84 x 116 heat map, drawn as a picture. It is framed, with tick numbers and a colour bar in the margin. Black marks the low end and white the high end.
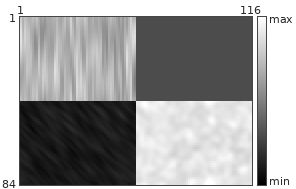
It is made of 2 by 2 panels. Panel 1,1: high, streaked downward. Panel 1,2: low, flat. Panel 2,1: very low, slanting down to the right, faint in contrast. Panel 2,2: very high, blotchy, faint in contrast.
